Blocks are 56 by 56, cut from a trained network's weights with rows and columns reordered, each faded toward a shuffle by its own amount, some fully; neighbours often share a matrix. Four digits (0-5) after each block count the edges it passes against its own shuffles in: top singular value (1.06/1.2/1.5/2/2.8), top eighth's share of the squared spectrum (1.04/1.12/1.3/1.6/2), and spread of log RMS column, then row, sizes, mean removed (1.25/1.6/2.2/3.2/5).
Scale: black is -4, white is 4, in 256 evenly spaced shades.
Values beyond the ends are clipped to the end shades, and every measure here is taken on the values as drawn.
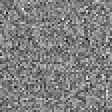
3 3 1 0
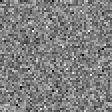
0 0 0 0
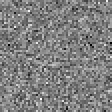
2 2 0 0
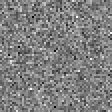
2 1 0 0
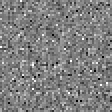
2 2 0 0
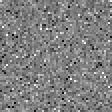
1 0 0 0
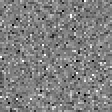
2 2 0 0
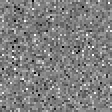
0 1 0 0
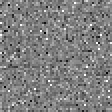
1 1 0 0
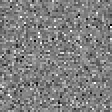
2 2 0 1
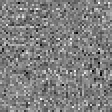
3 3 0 2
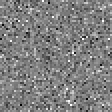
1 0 0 0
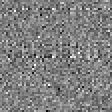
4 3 0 2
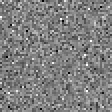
0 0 0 0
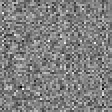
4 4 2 2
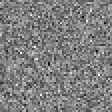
0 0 0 0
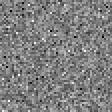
1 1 0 0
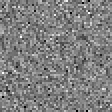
0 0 0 0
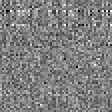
4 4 1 2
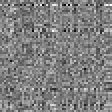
4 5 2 3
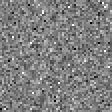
1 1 0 0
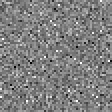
2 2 0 1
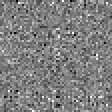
3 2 0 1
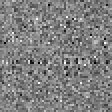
3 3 1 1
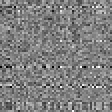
4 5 1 3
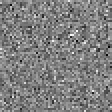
3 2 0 1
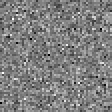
3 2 0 1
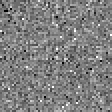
2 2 0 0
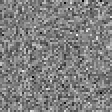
2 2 0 0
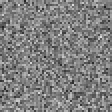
2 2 0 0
